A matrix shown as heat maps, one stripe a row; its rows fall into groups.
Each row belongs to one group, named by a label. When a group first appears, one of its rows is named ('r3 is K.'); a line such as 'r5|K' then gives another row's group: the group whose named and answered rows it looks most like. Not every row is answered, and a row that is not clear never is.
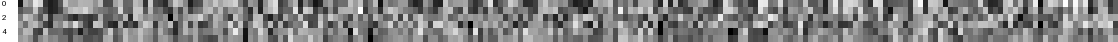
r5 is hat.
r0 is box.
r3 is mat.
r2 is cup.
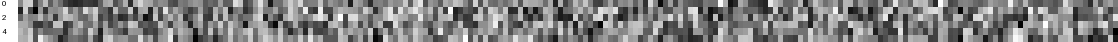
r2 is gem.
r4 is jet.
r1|gem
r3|jet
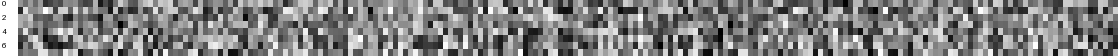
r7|gem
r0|mat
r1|gem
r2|hat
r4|gem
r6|box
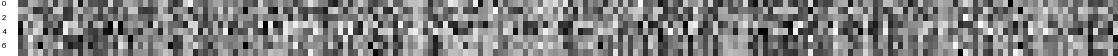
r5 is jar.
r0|jar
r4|gem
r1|jet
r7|jar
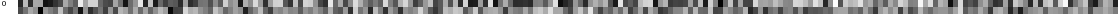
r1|jar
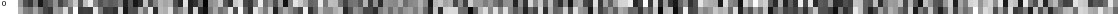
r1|mat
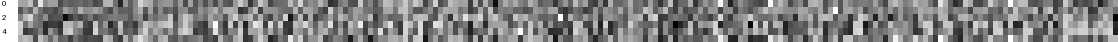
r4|mat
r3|mat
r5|hat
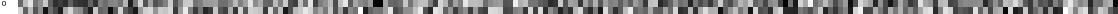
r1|mat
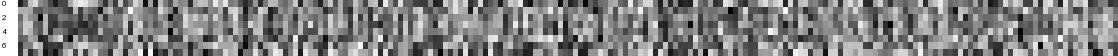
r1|hat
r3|cup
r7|box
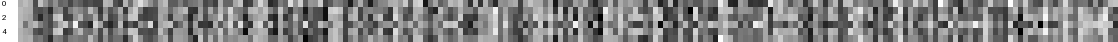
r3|mat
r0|hat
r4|jet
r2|jet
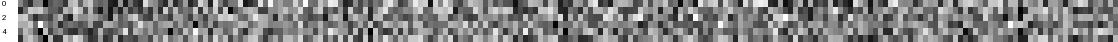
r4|cup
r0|mat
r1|gem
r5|gem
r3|hat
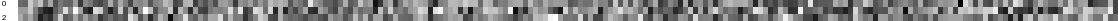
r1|mat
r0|jar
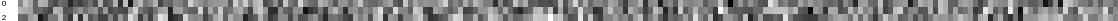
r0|cup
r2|jar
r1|jet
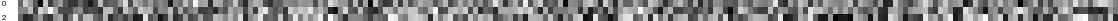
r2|mat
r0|cup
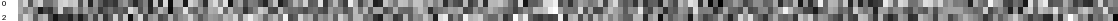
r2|cup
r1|jet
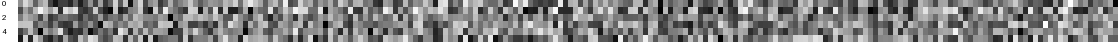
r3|hat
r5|box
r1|gem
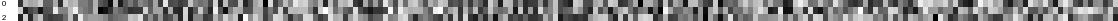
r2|box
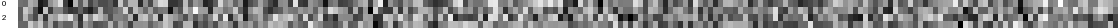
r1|cup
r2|gem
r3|jar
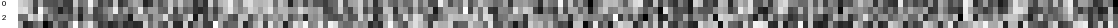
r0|jet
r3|mat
